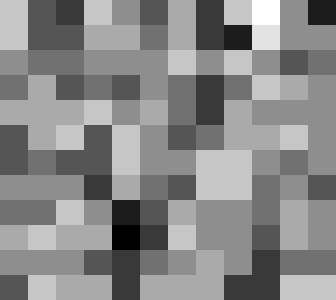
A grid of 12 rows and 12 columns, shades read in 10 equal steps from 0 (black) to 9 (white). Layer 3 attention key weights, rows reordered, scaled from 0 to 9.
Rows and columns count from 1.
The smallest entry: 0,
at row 10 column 5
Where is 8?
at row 2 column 10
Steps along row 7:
up down same up down same up same down down up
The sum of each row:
57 56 59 53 63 62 58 56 55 58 50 60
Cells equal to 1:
3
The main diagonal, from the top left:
7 3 4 4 5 5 5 7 5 3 4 7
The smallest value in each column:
3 3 2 2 0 2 3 2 1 2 3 1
